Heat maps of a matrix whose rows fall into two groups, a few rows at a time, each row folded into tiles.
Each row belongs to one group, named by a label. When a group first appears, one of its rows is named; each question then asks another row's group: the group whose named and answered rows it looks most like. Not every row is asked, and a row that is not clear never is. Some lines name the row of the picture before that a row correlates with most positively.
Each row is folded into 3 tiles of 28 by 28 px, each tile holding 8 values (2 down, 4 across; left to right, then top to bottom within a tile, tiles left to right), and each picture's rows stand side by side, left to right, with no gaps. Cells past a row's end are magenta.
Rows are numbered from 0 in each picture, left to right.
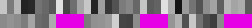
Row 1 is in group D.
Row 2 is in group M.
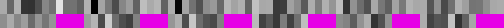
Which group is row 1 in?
M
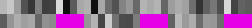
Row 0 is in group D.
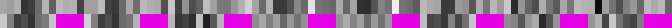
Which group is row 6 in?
M
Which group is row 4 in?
D
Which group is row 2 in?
M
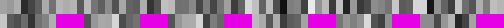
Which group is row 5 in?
M
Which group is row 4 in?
D
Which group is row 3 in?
M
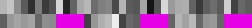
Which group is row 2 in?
D
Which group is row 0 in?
D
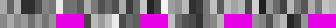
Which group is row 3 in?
M
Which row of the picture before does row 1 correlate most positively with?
1
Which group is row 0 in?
D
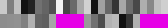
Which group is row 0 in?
D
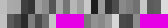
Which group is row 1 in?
D
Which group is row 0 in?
M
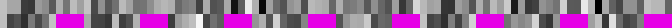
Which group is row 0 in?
M
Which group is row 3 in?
M
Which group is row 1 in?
M
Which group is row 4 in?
D
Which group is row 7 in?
M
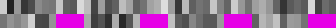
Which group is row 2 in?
M
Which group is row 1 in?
M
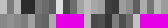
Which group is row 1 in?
M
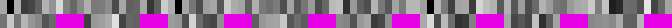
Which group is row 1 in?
D
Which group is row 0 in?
D
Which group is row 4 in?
M
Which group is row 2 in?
M
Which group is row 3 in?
D
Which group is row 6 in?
M
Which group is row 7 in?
D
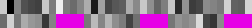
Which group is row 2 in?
D
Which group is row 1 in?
D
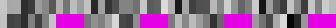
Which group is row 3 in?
M
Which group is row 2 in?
D
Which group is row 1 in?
D
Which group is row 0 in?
M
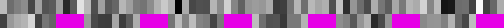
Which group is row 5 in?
D
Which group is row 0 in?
D
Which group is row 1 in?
M
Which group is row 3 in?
M
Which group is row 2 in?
D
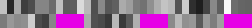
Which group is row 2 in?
D
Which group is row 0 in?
D
